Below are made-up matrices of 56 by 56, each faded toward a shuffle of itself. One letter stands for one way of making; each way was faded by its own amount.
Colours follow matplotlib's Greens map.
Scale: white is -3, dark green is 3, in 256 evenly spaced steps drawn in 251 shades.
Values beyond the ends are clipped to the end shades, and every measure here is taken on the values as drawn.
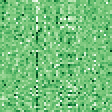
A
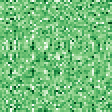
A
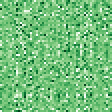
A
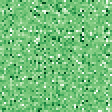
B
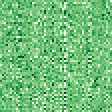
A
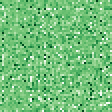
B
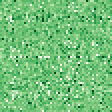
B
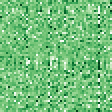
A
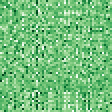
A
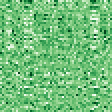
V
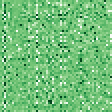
A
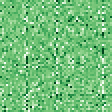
A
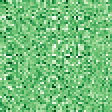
V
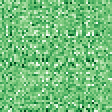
V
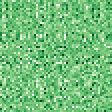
V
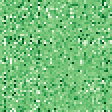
B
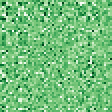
V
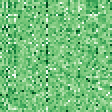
A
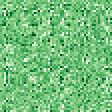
V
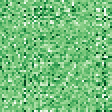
A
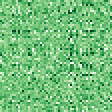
V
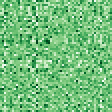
A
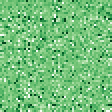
B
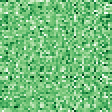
A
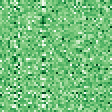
A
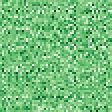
V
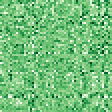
V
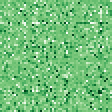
B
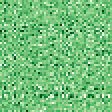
V
